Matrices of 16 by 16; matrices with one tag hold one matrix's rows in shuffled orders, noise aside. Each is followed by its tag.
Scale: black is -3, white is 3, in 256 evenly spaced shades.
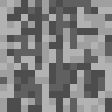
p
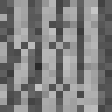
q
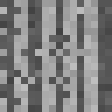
q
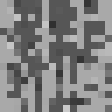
p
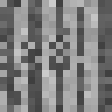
q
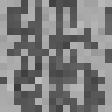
p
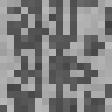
p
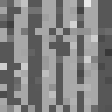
q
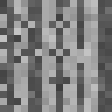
q
